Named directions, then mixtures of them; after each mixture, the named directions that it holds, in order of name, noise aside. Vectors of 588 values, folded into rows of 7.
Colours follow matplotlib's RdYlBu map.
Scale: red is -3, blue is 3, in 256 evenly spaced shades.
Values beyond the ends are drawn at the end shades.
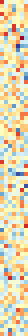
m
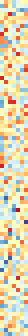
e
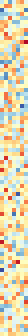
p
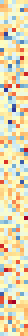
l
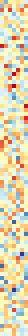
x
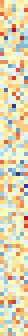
l, m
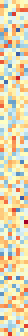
e, m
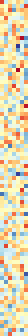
m, x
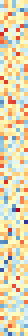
e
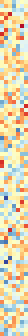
e, m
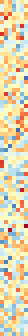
e, m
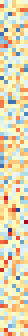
e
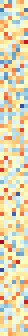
p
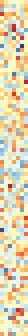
m, x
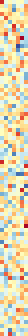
m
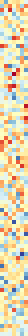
x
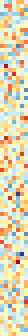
p, x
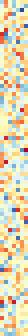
e, l
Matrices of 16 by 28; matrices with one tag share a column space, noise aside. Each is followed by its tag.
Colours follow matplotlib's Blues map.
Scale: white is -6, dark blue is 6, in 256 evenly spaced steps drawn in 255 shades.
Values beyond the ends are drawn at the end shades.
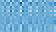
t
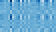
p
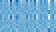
p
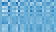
t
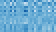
t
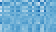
t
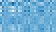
t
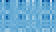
p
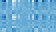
p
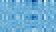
p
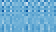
t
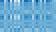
p
